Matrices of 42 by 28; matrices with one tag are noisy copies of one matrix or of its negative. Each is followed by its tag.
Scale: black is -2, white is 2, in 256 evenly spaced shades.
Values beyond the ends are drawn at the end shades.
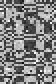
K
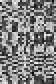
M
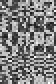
M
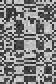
K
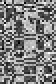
K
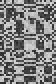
K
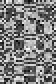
K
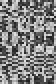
M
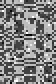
K
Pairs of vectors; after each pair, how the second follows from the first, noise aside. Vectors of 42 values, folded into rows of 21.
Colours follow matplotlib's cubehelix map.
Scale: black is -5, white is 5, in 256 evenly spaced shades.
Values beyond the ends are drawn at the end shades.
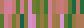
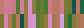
copied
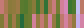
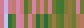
reversed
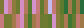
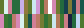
scaled up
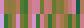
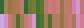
sign-scrambled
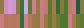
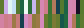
scaled up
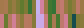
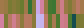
copied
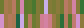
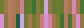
copied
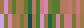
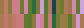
reversed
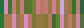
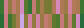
reversed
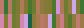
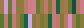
negated
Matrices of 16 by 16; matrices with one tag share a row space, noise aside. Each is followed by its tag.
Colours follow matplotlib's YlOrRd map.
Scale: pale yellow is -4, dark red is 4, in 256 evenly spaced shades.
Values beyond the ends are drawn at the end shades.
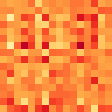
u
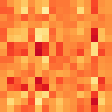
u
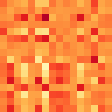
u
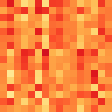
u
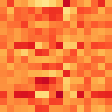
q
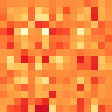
u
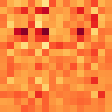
u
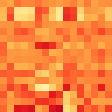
q
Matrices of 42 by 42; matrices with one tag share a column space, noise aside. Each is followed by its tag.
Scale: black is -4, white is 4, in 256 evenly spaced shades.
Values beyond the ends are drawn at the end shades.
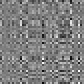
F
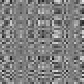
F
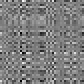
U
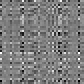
U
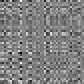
U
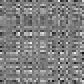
U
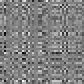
U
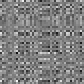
U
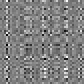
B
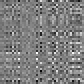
U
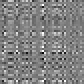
U
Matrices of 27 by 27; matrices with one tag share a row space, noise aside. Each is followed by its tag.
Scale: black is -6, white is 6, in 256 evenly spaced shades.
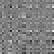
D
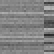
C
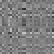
D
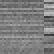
C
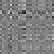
D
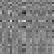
D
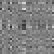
D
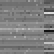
C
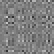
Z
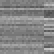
C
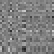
D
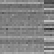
C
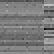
C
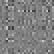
Z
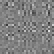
Z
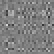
Z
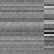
C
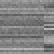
C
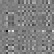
Z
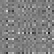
Z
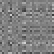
D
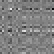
D
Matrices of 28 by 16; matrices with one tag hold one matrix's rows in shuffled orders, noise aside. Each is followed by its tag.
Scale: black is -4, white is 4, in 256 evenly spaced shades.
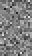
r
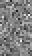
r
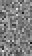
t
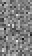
t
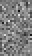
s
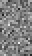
s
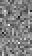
s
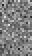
s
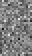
s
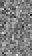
t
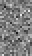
r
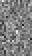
t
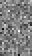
s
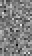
r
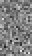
r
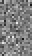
t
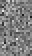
t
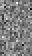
t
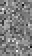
t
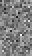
r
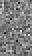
r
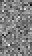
s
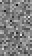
r
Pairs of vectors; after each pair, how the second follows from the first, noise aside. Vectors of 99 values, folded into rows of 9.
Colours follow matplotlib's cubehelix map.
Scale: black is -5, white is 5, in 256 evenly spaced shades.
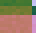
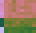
reversed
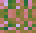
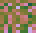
reversed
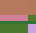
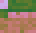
reversed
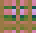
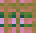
reversed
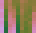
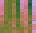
reversed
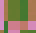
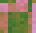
reversed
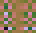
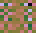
reversed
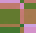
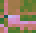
wrapped around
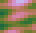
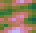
reversed
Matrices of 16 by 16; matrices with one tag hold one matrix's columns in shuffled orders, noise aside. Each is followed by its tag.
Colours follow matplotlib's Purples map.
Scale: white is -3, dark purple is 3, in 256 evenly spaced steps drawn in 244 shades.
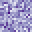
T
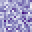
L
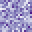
T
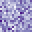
L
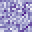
T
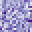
L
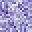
T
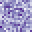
T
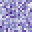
T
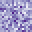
L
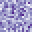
T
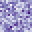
T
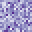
T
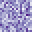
T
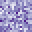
L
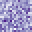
L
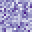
T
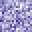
L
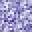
L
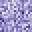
L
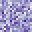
L
